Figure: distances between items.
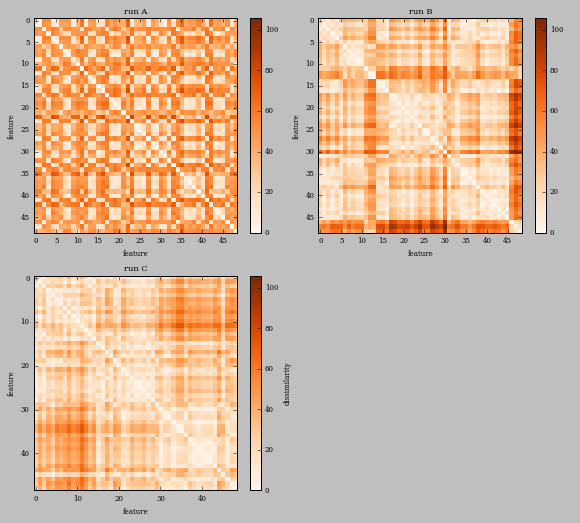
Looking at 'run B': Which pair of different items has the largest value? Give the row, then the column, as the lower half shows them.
47, 30
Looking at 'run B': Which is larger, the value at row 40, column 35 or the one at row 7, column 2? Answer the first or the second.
the second
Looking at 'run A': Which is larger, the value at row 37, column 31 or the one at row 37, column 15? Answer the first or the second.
the second
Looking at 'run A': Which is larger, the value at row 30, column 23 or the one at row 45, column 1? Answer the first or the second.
the second
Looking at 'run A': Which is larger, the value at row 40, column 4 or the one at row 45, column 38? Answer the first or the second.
the first
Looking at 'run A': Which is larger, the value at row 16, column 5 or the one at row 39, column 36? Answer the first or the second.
the second
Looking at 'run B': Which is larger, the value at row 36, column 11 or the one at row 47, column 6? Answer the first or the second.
the second
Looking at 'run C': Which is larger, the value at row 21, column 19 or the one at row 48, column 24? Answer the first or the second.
the first
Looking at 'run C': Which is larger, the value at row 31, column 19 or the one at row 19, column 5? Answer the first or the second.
the first
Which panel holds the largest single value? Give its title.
run B
